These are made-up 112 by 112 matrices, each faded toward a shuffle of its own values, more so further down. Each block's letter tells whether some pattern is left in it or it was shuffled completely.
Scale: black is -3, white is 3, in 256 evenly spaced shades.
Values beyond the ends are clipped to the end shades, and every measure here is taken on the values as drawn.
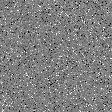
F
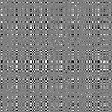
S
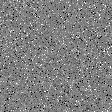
F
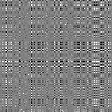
S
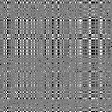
S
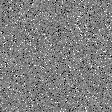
F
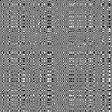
S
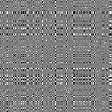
S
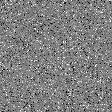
F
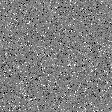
F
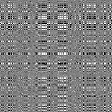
S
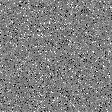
F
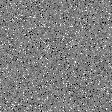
F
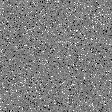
F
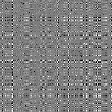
S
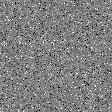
F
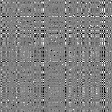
S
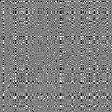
S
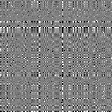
S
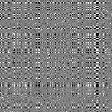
S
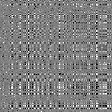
S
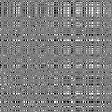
S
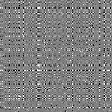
S
